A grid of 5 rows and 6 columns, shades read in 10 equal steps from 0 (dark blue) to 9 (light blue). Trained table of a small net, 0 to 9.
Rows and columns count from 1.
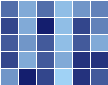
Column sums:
17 27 12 40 13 21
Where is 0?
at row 2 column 3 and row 5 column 2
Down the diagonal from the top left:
4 7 3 7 1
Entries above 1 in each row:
6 5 6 4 4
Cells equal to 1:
3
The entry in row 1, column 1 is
4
